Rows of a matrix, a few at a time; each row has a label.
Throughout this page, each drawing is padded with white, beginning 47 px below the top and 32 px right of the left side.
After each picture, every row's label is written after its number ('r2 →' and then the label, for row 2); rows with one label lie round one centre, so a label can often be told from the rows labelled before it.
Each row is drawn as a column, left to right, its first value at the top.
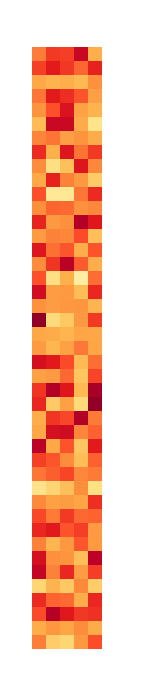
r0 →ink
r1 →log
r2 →log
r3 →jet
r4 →ink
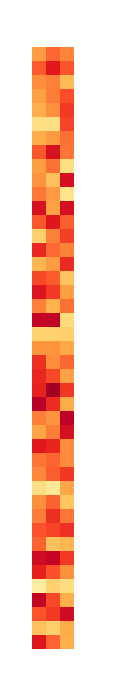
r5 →ink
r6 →ink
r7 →log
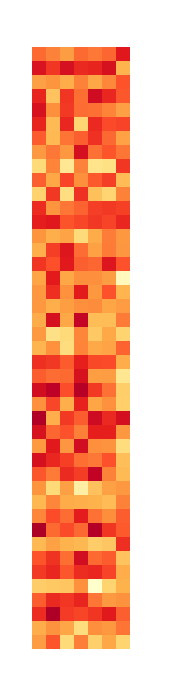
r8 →log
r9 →ink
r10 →log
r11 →ink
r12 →log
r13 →log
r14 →jet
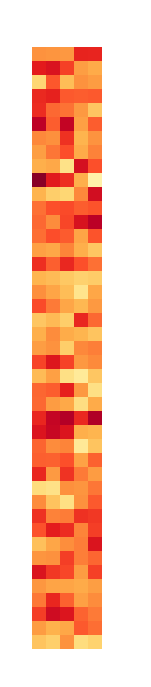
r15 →log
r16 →log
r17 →log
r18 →jet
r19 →jet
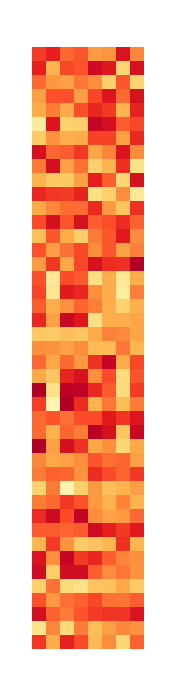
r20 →ink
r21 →jet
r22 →ink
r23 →ink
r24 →log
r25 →log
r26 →jet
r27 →log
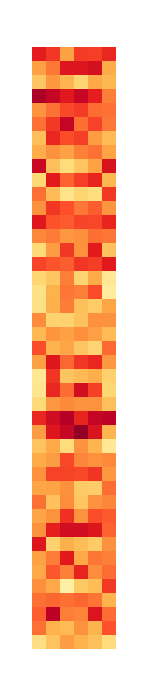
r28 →jet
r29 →log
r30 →log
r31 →log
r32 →log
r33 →jet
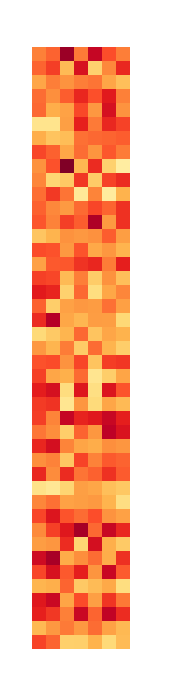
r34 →ink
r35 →ink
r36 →jet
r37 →log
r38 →jet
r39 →log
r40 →log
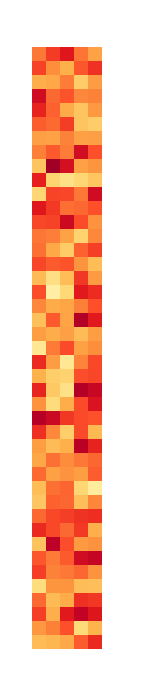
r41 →log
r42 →jet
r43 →jet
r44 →ink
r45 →ink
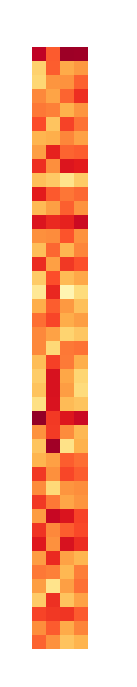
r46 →jet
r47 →ink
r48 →jet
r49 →jet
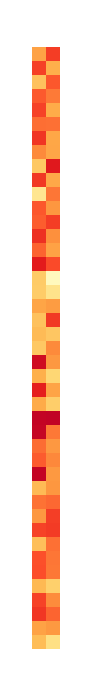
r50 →log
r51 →jet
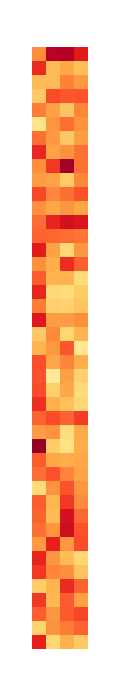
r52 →ink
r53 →jet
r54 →jet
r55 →jet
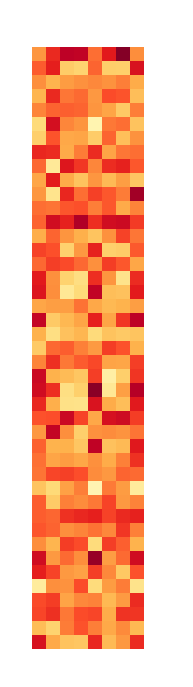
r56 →ink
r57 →log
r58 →jet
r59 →jet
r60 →ink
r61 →jet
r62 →jet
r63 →ink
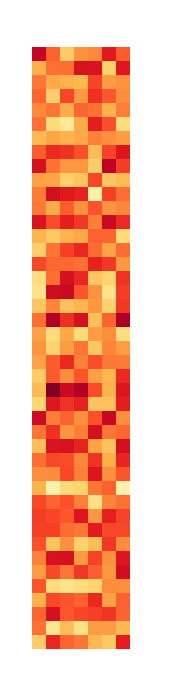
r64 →jet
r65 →ink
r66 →ink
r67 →ink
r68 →log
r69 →jet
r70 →ink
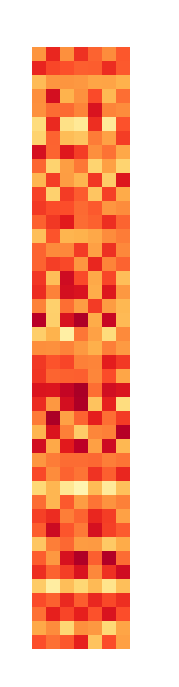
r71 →ink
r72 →log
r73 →ink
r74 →ink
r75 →log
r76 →ink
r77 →log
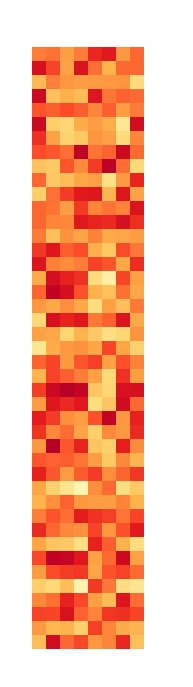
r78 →log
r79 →ink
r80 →ink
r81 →ink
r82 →jet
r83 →jet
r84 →ink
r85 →log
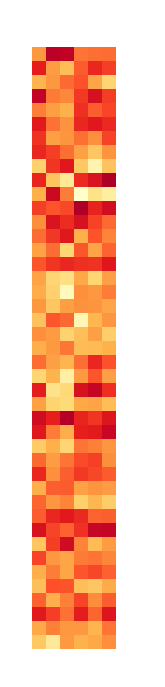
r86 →log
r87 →jet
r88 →jet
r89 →log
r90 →log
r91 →log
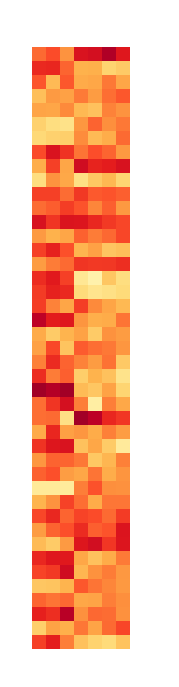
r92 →ink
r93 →ink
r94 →ink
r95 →jet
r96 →jet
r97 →jet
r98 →jet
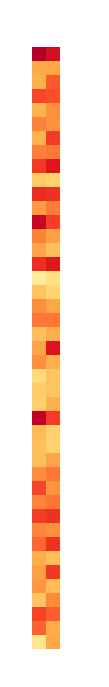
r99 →jet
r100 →jet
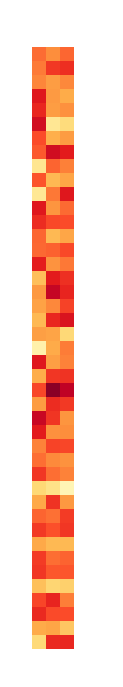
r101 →log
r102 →ink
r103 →ink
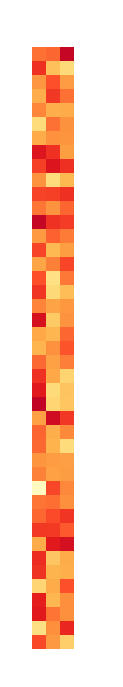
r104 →ink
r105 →jet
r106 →jet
